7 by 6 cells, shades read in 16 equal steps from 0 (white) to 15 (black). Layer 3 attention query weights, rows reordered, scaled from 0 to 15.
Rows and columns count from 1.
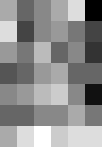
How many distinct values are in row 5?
5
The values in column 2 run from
2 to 11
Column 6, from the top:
15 11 12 9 14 8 2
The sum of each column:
44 54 35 38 40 71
